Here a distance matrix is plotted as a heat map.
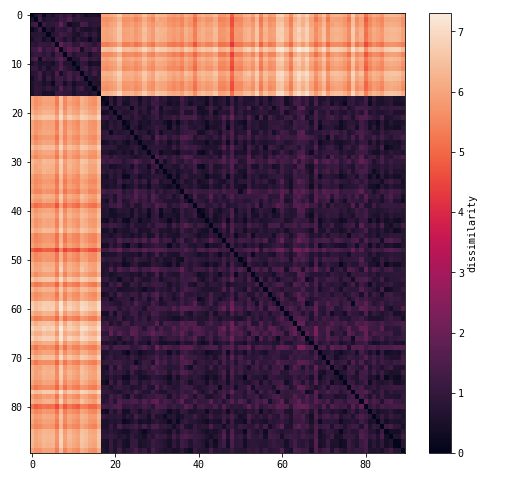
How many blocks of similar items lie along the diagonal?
2
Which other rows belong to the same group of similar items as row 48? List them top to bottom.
17, 18, 19, 20, 21, 22, 23, 24, 25, 26, 27, 28, 29, 30, 31, 32, 33, 34, 35, 36, 37, 38, 39, 40, 41, 42, 43, 44, 45, 46, 47, 49, 50, 51, 52, 53, 54, 55, 56, 57, 58, 59, 60, 61, 62, 63, 64, 65, 66, 67, 68, 69, 70, 71, 72, 73, 74, 75, 76, 77, 78, 79, 80, 81, 82, 83, 84, 85, 86, 87, 88, 89
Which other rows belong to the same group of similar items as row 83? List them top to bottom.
17, 18, 19, 20, 21, 22, 23, 24, 25, 26, 27, 28, 29, 30, 31, 32, 33, 34, 35, 36, 37, 38, 39, 40, 41, 42, 43, 44, 45, 46, 47, 48, 49, 50, 51, 52, 53, 54, 55, 56, 57, 58, 59, 60, 61, 62, 63, 64, 65, 66, 67, 68, 69, 70, 71, 72, 73, 74, 75, 76, 77, 78, 79, 80, 81, 82, 84, 85, 86, 87, 88, 89
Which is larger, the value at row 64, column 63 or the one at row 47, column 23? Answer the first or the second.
the first
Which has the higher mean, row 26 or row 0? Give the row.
0
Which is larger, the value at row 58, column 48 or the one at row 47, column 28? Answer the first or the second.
the first
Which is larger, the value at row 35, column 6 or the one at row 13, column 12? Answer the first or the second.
the first
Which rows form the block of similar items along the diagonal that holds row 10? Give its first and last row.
0 to 16
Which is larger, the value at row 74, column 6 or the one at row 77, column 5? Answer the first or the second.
the second
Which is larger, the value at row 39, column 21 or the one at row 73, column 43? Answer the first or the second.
the first
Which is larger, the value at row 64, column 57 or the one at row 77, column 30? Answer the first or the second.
the first
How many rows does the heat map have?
90
